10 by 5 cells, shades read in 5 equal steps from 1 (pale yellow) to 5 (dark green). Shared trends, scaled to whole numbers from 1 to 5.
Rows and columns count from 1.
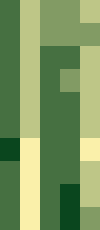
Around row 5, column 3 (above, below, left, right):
4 4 2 4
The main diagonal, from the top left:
4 2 4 3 2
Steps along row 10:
down up up down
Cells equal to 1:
5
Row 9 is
4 1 4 5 2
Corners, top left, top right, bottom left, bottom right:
4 2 4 3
